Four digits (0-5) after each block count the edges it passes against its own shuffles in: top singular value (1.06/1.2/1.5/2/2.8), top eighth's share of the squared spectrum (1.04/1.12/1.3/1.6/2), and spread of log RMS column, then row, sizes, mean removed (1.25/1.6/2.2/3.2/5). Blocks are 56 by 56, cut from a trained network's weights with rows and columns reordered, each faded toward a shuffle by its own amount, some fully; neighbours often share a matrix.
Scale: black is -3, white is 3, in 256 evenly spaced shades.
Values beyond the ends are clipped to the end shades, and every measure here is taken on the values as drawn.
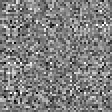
3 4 2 3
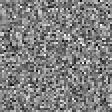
2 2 0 1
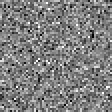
0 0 0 0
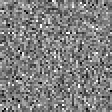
1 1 0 0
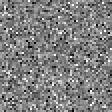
0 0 0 0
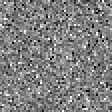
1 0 0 0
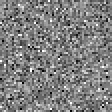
2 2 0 0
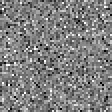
0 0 0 0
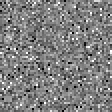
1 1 0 0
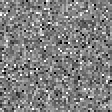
0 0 0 0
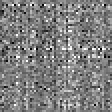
3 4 1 3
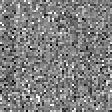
2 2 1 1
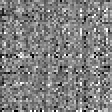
3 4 2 3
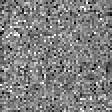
1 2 1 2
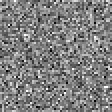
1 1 0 0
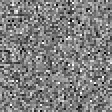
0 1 0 0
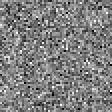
0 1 0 0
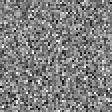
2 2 1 0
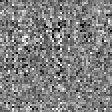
3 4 2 2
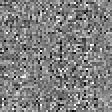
3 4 2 2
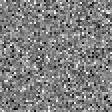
1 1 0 0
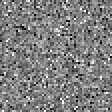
0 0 0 0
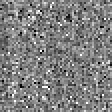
1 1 0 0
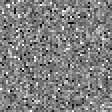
0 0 0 0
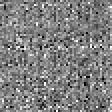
2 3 1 2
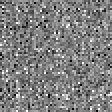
2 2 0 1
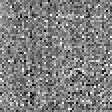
2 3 1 2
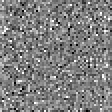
1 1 0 0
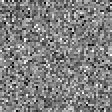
1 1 0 0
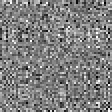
4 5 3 3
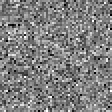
2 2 1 0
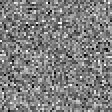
2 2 0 1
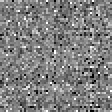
2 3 2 1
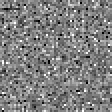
1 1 0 1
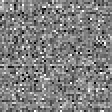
2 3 2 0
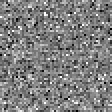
1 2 0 0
